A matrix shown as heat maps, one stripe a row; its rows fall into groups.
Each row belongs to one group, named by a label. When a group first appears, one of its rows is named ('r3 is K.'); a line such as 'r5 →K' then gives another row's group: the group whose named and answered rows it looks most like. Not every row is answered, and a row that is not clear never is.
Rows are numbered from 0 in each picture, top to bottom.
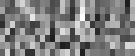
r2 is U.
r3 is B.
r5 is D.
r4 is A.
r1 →D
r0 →D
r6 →U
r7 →A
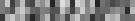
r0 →A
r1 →D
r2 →B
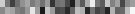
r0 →D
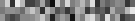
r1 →U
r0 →A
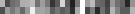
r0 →D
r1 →U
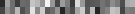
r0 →U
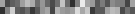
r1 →B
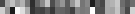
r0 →B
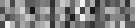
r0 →A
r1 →B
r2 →D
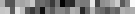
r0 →D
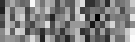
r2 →A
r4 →A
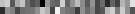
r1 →B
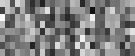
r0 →A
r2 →D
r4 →U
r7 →D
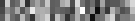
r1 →U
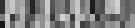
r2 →A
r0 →B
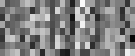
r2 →U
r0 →D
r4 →U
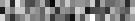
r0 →A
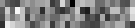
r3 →B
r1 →U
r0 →D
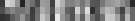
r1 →B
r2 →B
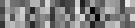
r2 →A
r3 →B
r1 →B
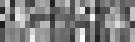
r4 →U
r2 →D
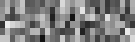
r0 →A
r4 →U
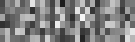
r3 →B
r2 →D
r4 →A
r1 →B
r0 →U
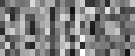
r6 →A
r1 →D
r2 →A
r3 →B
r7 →D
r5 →D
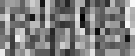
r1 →U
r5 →D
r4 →A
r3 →U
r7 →D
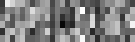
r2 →U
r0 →B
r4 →B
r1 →U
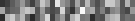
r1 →D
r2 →B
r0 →B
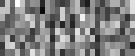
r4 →B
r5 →A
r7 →U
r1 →A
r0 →U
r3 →D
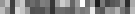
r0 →A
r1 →D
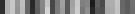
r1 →B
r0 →B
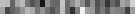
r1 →D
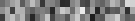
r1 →A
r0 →U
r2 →B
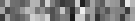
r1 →D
